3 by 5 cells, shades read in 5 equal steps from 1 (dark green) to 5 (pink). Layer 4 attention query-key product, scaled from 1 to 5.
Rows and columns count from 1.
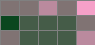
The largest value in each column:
3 3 4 3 5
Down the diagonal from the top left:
3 2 2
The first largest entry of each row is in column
5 5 5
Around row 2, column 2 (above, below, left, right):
3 2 1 2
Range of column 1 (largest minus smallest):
2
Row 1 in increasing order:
3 3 3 4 5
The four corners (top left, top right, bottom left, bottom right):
3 5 3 4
